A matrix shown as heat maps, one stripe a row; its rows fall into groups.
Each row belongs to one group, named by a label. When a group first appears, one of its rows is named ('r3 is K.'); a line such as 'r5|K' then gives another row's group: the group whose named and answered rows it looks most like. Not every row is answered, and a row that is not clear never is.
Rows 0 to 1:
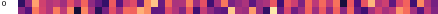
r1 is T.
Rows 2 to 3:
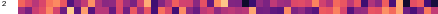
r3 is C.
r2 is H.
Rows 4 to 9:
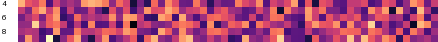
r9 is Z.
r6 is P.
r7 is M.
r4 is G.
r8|P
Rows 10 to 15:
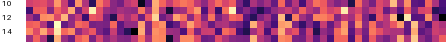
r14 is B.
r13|Z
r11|H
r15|Z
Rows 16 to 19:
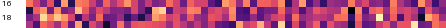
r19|T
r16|G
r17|Z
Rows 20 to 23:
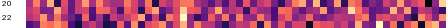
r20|G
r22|P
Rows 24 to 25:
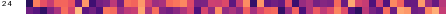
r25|C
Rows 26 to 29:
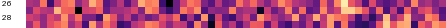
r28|C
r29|C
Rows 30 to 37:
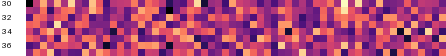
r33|Z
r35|G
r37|G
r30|H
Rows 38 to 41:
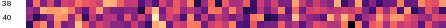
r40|C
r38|G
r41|Z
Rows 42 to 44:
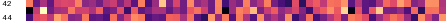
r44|P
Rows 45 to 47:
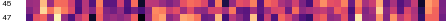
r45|M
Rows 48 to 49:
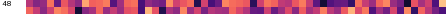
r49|H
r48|G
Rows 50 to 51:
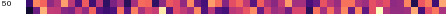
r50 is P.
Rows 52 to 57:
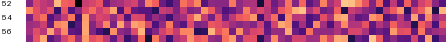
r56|P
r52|H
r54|M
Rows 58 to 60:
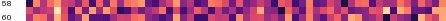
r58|P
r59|C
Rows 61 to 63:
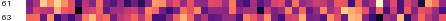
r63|G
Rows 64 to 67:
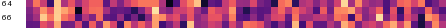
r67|C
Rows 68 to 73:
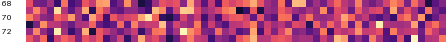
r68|G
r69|Z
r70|H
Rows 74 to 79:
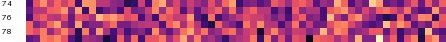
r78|M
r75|C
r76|G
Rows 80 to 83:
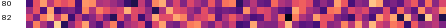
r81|G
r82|T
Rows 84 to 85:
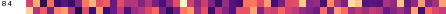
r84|G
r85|M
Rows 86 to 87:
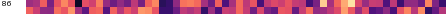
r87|H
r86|M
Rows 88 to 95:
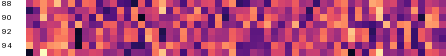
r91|C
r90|M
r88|B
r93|H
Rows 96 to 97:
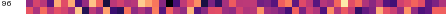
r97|C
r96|H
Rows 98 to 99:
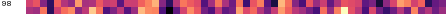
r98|Z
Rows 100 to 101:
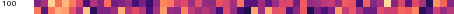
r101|C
